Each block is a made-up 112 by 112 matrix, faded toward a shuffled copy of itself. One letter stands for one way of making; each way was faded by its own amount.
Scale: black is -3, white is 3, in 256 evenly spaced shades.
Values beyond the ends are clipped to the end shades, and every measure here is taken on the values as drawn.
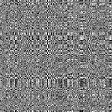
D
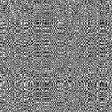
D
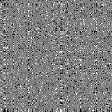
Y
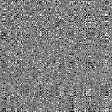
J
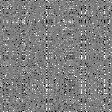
Y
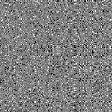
J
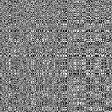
D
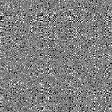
J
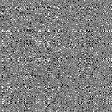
J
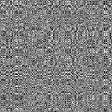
D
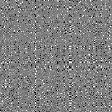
Y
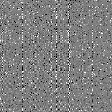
Y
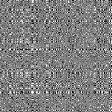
D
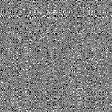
J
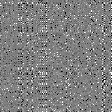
Y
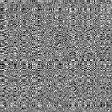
D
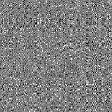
J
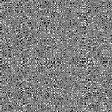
J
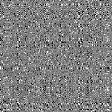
J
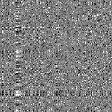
J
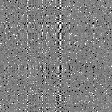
Y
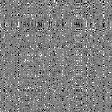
Y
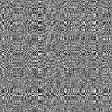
D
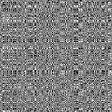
D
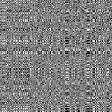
D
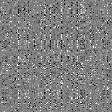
Y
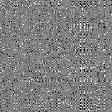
Y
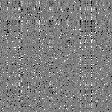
Y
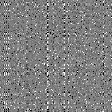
Y
